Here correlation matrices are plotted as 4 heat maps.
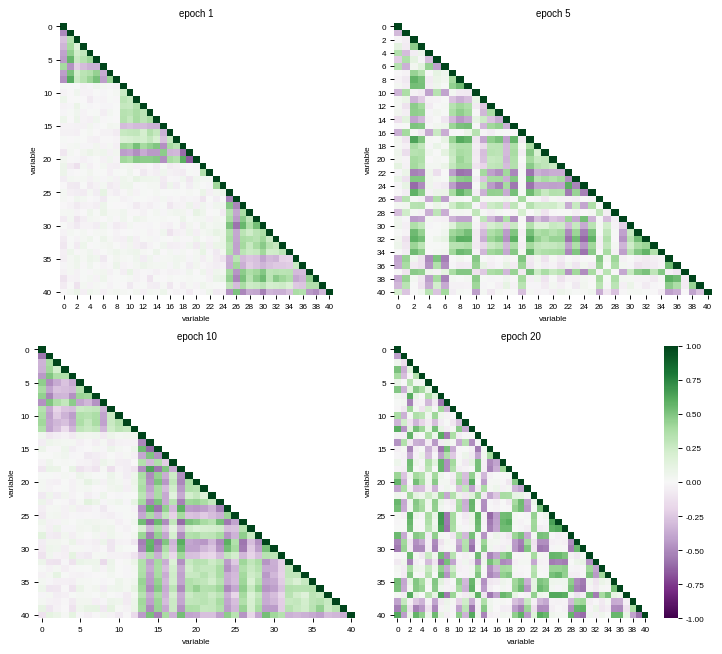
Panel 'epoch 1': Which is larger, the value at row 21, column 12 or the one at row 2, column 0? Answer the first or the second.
the first
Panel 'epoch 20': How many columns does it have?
41
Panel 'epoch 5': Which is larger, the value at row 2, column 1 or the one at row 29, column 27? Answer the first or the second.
the first
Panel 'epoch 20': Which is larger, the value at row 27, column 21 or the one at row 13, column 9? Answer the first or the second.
the second
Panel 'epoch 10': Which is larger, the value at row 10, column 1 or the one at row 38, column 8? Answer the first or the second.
the second
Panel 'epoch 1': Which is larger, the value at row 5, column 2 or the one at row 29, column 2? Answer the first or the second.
the first
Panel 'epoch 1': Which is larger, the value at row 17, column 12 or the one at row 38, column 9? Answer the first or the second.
the first
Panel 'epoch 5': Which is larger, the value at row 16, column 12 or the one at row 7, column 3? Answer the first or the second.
the second
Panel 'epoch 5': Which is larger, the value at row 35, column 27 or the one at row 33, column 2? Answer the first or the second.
the second
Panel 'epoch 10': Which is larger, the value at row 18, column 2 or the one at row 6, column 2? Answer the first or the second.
the first
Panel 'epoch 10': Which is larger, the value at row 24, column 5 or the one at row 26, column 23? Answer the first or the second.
the second
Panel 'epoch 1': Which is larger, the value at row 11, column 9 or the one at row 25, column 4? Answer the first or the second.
the first
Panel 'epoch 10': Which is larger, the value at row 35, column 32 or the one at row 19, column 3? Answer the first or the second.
the first
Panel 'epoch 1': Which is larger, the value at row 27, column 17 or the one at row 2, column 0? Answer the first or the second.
the first
